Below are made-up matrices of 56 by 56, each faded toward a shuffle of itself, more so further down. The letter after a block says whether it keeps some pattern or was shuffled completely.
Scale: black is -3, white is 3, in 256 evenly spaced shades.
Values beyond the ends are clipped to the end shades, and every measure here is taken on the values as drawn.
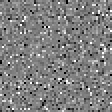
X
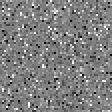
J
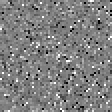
J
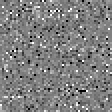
X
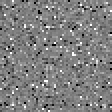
X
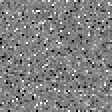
J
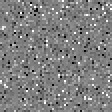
J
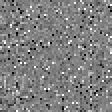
X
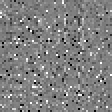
X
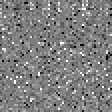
X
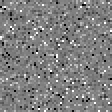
J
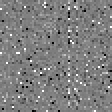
X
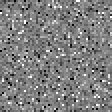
J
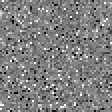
J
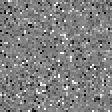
J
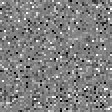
X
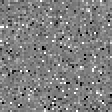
J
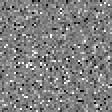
X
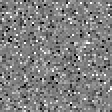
J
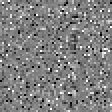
X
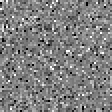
X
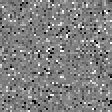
X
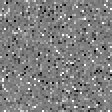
J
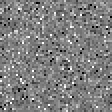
J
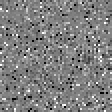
X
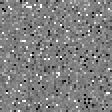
J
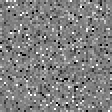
J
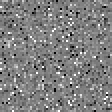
X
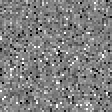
X
